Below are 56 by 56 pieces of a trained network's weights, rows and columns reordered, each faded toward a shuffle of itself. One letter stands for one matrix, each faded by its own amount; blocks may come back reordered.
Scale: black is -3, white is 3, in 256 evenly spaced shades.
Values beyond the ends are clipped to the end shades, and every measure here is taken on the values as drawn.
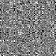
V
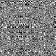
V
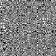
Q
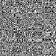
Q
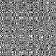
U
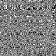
V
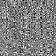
V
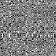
V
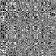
U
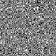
Q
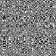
V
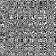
U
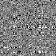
V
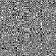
Q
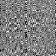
U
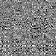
V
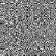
Q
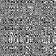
U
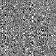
Q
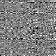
V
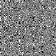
Q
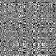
U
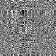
U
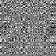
U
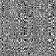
U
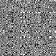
V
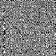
Q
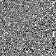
Q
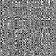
U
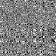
V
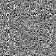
Q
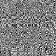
Q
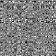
V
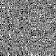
V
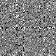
Q
